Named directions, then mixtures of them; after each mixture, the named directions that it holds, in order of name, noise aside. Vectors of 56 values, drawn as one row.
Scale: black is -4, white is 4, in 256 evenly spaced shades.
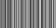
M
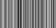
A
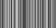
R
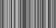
R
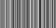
M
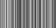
A, M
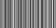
A, M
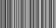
M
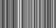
A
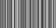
M, R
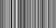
A, R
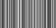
A, R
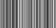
A, R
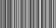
M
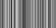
R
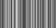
R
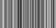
A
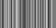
R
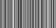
A, M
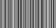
A, M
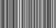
A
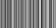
M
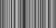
R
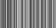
A, M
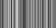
R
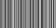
A, M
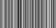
A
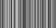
R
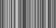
R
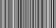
A, M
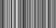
R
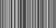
A, R
